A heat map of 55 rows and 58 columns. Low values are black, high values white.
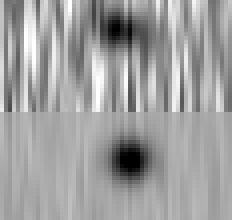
Seam: horizontal, 50% of the way down, the bottom part calmer. Mirror symmetry: none. Average level on the scale: 60%. Histogram: skewed, a long tail of low values. Dips: two.
